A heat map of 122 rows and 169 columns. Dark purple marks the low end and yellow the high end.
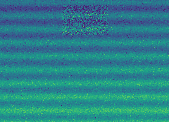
Stripes: horizontal, repeating 9 times. Roughest part: top middle. Odd patch: rougher, in the top middle. Slope: up to the bottom.
